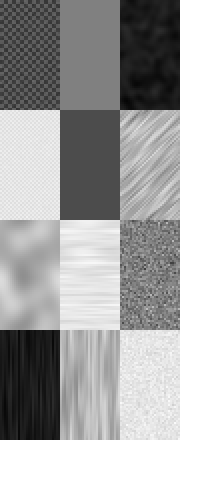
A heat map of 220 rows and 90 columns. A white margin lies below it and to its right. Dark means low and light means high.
It is made of 4 by 3 panels. Panel 1,1: low, checkered. Panel 1,2: middling, flat. Panel 1,3: very low, blotchy, faint in contrast. Panel 2,1: very high, checkered, faint in contrast. Panel 2,2: low, flat. Panel 2,3: high, slanting up to the right. Panel 3,1: high, smooth. Panel 3,2: very high, streaked across, faint in contrast. Panel 3,3: middling, fine-grained. Panel 4,1: very low, streaked downward, faint in contrast. Panel 4,2: high, streaked downward. Panel 4,3: very high, fine-grained, faint in contrast.
